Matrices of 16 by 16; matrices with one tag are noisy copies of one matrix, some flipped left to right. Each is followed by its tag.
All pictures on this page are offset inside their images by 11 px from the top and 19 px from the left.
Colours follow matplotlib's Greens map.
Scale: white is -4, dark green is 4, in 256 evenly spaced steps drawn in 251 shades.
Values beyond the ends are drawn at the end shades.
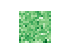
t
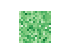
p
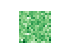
t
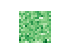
t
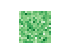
p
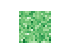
t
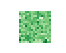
t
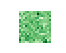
t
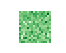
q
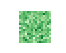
p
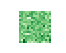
t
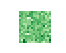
t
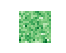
t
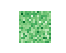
q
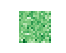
t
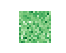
q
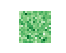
p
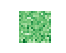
t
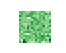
t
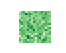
p
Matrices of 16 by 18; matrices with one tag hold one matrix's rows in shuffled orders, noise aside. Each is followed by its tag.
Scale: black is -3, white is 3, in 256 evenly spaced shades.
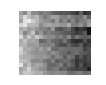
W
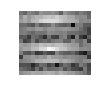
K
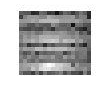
K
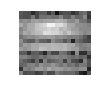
K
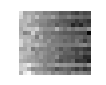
W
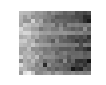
W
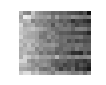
W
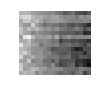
W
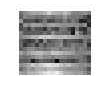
K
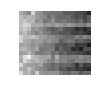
W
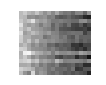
W
